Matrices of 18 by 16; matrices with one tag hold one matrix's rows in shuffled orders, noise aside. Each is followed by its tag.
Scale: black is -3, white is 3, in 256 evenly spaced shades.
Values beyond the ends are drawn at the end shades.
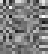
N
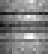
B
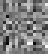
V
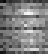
B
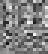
V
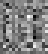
V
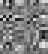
N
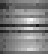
B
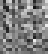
V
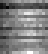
B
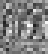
V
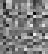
V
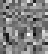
V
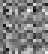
V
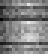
B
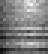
B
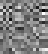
N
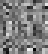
V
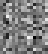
V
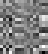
N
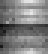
B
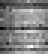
B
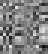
N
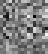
V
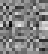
N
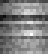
B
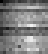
B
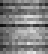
B
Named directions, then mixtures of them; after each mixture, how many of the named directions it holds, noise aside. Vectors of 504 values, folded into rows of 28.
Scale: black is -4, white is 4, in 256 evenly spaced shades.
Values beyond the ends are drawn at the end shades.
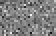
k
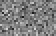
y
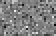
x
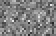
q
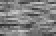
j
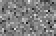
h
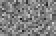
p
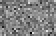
three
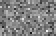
three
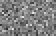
one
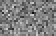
one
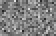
three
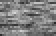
one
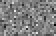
one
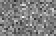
three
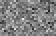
three
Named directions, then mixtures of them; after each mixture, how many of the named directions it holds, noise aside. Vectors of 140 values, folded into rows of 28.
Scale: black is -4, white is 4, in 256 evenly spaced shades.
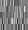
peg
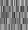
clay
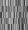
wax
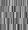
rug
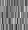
three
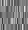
one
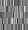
one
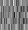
two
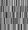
two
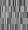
one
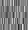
three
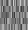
one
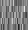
two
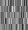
two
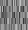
one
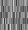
three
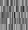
two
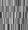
three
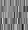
two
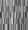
three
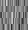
two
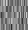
three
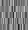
two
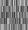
one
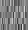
two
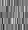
one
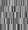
one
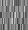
three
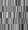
one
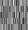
three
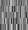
one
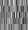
two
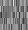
three
